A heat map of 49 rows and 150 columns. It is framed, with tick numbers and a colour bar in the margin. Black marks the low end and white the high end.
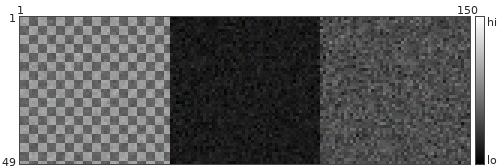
The table splits into one row of 3 panels. Panel 1,1: middling, checkered, strong in contrast. Panel 1,2: very low, fine-grained, faint in contrast. Panel 1,3: low, fine-grained.
